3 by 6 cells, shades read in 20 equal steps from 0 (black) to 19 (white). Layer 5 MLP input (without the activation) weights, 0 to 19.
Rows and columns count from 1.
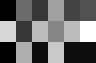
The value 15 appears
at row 3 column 4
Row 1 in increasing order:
0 4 5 6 8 12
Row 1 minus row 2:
-16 4 -10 2 -9 -13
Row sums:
35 77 31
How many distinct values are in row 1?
6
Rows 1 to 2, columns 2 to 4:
8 4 12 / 4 14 10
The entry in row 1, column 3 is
4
